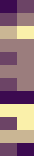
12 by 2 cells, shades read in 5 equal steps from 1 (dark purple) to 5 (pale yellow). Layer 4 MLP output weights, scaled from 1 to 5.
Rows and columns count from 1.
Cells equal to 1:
4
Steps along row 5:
up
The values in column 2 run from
1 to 5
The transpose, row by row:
1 2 4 3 2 3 2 1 5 2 4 2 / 2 3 5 3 3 3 3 1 5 5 4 1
